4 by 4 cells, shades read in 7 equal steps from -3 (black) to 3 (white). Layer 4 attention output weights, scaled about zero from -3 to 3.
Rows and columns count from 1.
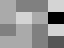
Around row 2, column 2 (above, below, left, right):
0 1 1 1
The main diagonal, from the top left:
1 2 0 -1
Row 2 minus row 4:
0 1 1 -2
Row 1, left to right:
1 0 0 2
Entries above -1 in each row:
4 3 4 3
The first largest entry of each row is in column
4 2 4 1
